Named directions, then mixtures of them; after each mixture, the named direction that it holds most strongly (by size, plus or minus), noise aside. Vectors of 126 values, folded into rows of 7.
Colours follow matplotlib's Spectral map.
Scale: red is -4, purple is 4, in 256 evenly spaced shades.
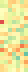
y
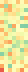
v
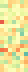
y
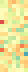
y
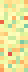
y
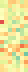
y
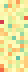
y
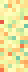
y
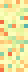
v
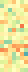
y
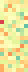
y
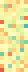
v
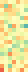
v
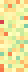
v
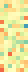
v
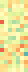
y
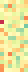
y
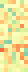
y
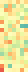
v
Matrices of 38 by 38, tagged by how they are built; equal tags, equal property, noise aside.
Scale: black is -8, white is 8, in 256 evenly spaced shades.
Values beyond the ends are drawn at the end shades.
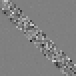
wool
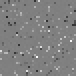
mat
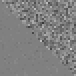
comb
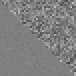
comb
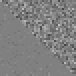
comb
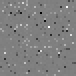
mat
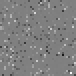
mat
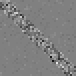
wool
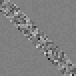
wool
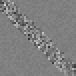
wool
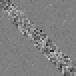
wool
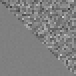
comb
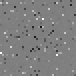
mat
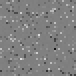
mat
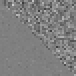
comb
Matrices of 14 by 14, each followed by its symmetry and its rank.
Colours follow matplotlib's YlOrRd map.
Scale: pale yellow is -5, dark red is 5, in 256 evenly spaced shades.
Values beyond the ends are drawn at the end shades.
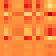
neither, rank one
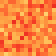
neither, full rank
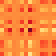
symmetric, rank one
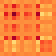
symmetric, rank one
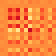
symmetric, rank one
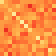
symmetric, full rank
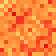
symmetric, full rank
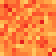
symmetric, full rank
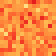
neither, full rank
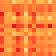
antisymmetric, rank two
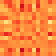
antisymmetric, rank two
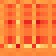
neither, rank one
